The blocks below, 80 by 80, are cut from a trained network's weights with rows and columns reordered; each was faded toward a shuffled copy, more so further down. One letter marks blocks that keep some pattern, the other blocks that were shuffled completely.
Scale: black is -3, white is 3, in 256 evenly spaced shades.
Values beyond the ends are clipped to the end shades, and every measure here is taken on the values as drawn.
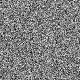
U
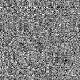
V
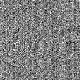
V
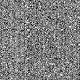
V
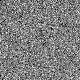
U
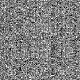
V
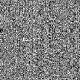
V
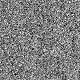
U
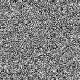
V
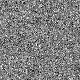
U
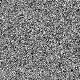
U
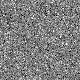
U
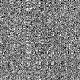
V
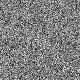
U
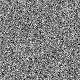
U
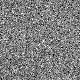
U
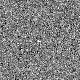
U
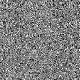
V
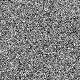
U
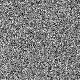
U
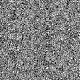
V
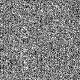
V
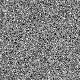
U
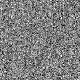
V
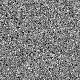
U
